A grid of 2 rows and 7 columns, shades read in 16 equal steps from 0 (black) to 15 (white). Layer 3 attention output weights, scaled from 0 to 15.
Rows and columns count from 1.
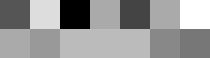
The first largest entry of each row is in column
7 3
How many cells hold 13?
1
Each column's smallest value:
5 9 0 10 4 8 7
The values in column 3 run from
0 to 11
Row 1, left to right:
5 13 0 10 4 10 15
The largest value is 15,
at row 1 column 7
